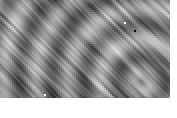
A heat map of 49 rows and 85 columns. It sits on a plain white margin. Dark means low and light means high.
Average level on the scale: 50%. Rings: centred on the bottom right. Slope: none. Lone odd cells: 3, 2 higher and 1 lower than their neighbours.
